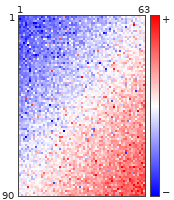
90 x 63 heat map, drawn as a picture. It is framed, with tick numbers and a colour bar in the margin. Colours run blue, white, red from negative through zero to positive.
The top left is the ninth with the lowest average. No single row or column stands out from its neighbours. There is an overall slope up to the bottom right. The halves do not mirror each other. The bottom right is the ninth with the highest average.
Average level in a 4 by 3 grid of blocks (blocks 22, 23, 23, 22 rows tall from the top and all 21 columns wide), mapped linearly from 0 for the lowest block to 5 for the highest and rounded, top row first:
0 1 2 / 1 2 3 / 2 3 4 / 3 4 5
